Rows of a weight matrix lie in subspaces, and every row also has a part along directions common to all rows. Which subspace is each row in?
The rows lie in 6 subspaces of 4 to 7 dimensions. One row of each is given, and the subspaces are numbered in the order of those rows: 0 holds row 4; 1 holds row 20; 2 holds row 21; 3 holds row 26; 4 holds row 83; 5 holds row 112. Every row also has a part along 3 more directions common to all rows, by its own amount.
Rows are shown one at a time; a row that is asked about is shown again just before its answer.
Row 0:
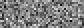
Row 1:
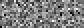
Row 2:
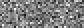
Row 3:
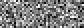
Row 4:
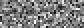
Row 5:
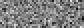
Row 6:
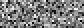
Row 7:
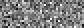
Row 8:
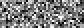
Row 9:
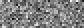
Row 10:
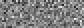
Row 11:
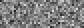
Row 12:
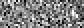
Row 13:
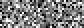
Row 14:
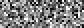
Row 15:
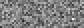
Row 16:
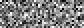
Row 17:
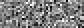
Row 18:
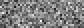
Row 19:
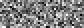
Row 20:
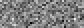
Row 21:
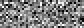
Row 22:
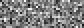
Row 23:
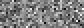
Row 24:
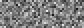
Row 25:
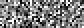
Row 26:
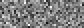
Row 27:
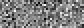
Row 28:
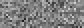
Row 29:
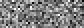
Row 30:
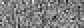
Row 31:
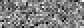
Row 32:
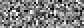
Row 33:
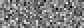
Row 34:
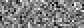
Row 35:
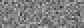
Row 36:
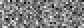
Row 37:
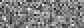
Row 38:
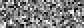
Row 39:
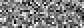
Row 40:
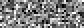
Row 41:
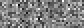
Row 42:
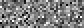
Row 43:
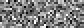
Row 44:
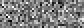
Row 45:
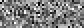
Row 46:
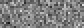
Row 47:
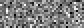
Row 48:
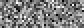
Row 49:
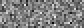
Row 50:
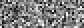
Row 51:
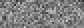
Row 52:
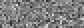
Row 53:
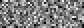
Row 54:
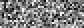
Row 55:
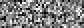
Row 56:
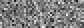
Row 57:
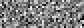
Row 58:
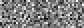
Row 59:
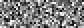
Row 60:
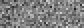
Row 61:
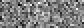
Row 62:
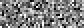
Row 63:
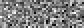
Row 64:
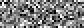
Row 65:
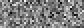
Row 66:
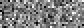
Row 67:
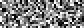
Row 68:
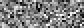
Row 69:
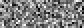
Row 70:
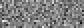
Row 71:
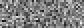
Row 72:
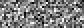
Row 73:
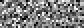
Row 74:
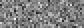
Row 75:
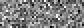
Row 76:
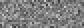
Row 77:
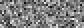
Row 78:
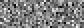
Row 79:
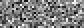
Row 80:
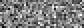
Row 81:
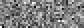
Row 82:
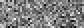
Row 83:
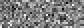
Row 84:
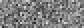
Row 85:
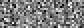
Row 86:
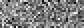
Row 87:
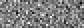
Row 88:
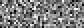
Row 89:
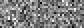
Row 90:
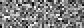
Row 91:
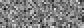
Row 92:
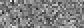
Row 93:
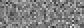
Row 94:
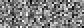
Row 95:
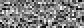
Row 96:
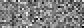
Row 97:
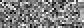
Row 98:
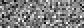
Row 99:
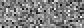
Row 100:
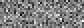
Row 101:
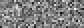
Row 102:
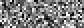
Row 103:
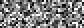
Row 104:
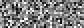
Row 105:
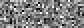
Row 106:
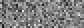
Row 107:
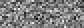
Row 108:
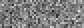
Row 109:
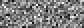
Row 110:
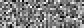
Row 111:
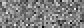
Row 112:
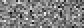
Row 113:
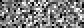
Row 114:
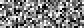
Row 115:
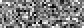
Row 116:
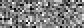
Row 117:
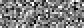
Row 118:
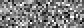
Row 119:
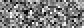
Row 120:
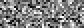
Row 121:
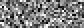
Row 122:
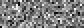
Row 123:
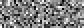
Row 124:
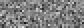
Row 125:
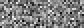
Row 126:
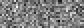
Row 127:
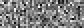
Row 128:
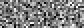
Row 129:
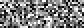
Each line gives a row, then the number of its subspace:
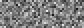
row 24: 4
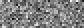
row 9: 4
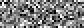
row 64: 1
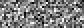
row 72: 1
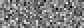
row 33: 4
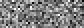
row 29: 1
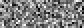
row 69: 4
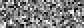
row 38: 3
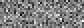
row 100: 2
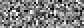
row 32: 5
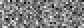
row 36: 4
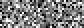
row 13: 4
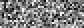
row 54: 2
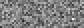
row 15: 0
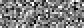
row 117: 3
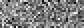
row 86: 2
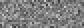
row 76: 2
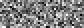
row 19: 0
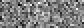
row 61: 1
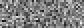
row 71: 5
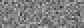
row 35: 2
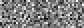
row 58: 3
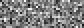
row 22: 1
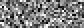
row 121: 4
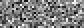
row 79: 2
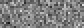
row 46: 3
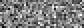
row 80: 0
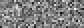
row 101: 3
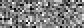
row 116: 1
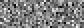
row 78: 4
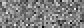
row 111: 0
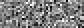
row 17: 2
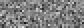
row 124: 3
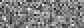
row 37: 1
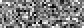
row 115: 2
